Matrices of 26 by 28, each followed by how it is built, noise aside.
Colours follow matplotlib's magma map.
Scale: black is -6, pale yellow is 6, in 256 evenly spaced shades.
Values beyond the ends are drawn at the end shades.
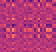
low rank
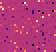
sparse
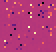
sparse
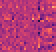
low rank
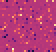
sparse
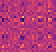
low rank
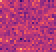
low rank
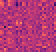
low rank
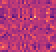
low rank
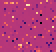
sparse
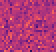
low rank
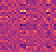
low rank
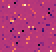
sparse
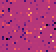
sparse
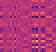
low rank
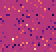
sparse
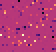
sparse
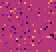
sparse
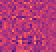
low rank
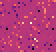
sparse
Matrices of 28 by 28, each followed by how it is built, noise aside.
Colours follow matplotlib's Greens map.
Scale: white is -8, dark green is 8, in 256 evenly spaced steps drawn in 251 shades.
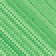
Toeplitz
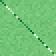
diagonal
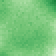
smooth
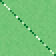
diagonal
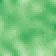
smooth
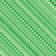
Toeplitz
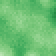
smooth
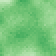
smooth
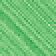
Toeplitz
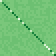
diagonal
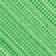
Toeplitz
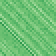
Toeplitz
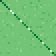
diagonal
